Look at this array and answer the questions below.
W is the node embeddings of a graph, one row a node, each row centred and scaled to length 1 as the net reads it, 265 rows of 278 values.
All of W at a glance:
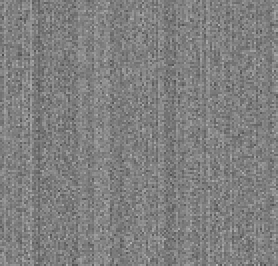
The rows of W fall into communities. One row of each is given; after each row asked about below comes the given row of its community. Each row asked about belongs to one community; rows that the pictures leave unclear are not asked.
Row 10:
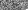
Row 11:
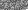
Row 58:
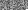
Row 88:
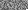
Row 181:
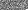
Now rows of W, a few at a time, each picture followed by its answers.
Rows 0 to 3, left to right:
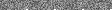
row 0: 11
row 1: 58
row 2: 10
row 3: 88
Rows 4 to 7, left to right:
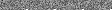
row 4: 10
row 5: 181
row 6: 181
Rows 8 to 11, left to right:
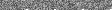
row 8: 10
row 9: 88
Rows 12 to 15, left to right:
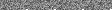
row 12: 181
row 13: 11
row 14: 181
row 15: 58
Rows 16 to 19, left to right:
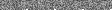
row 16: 10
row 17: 58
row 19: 11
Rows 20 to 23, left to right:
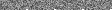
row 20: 11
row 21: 58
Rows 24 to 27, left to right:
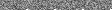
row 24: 10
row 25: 10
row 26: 11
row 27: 88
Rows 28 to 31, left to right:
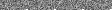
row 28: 181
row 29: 58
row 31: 11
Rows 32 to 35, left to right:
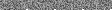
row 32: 10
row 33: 88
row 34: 88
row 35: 58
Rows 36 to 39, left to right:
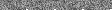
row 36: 10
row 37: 11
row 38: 10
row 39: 181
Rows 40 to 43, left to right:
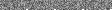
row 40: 10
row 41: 181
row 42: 10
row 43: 58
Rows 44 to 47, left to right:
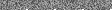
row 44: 58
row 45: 181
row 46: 181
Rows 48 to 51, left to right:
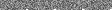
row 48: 88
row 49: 181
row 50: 58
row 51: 11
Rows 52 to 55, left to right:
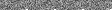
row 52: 11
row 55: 11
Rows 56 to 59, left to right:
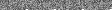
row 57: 11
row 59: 11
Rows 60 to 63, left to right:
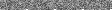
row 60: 11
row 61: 10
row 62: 11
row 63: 88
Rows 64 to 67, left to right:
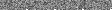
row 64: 88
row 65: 58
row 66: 58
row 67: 88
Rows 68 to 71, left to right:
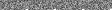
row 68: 11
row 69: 181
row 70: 181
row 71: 11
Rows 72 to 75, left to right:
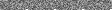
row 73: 181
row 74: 11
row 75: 88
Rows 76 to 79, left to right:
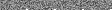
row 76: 58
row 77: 181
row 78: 58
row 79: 181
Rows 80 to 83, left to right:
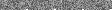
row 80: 11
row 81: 181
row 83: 10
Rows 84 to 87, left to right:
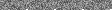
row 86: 181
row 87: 11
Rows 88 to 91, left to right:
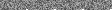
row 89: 11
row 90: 11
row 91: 181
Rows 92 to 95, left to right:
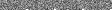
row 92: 10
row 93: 58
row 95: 88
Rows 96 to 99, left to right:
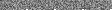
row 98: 88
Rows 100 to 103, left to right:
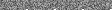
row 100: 181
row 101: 11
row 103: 10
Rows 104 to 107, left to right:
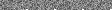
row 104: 181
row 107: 58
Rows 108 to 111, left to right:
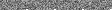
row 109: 88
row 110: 88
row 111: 11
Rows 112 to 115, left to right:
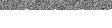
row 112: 10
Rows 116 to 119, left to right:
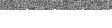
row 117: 181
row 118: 11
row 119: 181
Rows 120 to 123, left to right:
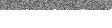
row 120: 88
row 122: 10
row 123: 10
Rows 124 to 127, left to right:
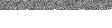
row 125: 181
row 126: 10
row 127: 11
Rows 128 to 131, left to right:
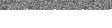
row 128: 181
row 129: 11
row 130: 181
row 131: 58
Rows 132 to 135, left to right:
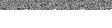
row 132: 181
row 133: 10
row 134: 11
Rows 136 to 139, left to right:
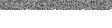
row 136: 11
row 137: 11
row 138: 88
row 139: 10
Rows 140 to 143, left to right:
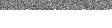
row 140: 88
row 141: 10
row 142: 58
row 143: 11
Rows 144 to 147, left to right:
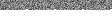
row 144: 181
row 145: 88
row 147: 58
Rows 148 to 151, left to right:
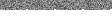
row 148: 181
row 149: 58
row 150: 11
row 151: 181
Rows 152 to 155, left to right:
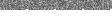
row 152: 10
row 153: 58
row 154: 58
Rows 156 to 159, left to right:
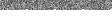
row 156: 181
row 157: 58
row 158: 181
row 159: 10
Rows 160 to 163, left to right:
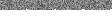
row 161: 10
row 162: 181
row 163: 88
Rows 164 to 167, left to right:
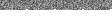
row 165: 181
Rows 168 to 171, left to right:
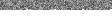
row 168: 11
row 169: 11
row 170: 58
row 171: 58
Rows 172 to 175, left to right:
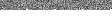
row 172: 10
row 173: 11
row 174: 11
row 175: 58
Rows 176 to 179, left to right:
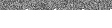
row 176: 181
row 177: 10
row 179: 88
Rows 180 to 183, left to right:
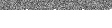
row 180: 58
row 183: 11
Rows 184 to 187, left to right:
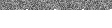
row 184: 88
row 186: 10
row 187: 181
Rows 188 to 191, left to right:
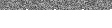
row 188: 88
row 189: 88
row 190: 181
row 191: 58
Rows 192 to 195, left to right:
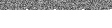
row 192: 88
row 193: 58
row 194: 11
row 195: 181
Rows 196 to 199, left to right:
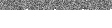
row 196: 10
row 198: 181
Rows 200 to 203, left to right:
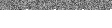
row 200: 10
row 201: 11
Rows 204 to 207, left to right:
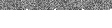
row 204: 10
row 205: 10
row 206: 10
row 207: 181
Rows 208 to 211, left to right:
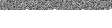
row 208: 10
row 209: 11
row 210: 88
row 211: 11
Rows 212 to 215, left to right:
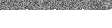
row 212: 181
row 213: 58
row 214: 58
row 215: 10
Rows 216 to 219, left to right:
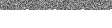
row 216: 88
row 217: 88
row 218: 11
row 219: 181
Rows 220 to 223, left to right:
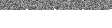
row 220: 10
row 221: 88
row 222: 88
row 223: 181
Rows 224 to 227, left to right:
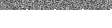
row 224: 88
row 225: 58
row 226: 58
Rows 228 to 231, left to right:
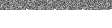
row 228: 58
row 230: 58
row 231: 181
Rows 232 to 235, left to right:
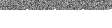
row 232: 10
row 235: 11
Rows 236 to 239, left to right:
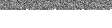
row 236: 58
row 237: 11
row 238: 88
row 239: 88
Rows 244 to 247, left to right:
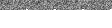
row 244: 58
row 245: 181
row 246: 181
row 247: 10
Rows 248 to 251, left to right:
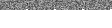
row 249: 58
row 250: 88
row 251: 58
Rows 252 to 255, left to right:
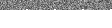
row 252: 58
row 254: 181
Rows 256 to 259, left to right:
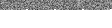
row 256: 88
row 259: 11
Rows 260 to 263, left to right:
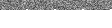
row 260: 10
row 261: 181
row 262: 11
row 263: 10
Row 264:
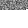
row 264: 58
